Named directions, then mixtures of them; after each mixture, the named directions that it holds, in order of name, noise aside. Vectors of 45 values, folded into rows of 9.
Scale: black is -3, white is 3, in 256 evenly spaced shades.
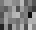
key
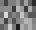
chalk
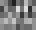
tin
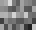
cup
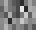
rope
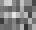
cup, key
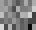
cup, key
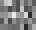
cup, key, rope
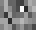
rope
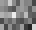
cup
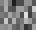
cup, rope, tin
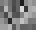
key, rope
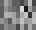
chalk, key, rope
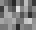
chalk, tin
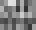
cup, tin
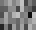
key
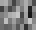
cup, key, tin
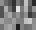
chalk, tin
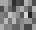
cup, rope, tin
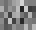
rope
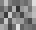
chalk, rope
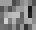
cup, key, tin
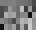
chalk, key, rope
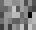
key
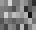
chalk, cup, key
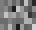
chalk, cup, tin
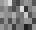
cup, rope
